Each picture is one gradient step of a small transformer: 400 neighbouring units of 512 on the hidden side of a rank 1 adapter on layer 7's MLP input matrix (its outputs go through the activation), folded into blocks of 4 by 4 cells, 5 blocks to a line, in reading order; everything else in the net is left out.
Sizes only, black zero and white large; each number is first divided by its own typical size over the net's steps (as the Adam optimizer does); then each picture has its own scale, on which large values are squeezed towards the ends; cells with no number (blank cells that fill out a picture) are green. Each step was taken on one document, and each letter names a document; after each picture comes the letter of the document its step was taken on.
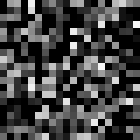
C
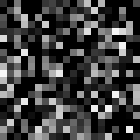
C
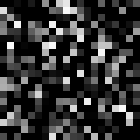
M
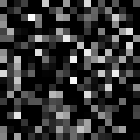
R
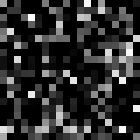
R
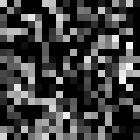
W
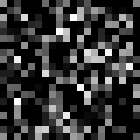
R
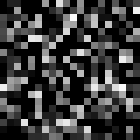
M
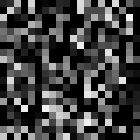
W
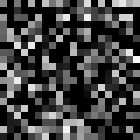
C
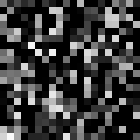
W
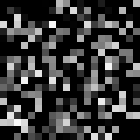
M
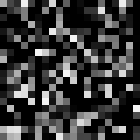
W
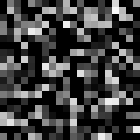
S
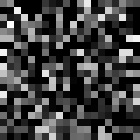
S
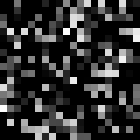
M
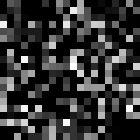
M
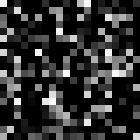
R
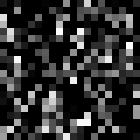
R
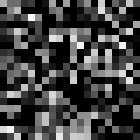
W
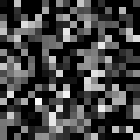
C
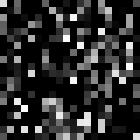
R
